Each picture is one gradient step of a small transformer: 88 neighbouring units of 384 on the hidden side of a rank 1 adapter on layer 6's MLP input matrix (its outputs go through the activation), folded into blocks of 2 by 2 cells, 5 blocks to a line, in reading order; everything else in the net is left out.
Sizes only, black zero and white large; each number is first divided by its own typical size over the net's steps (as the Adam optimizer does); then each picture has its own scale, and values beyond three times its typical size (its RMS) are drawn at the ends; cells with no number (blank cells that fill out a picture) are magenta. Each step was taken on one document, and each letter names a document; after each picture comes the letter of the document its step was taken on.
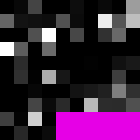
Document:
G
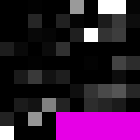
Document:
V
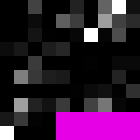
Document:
V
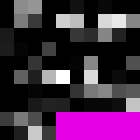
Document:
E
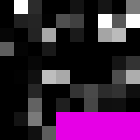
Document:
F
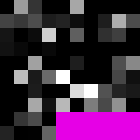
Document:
F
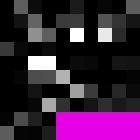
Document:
F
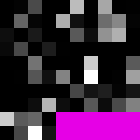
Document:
E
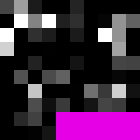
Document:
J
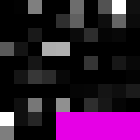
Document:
V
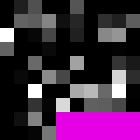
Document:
J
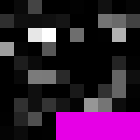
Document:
G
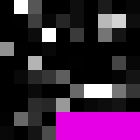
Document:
F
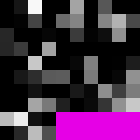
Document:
E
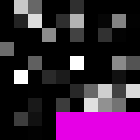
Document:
J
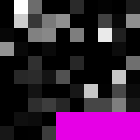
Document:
F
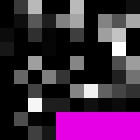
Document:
J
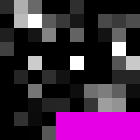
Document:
J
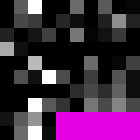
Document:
E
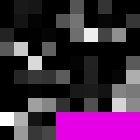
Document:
E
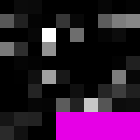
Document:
G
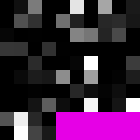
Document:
E
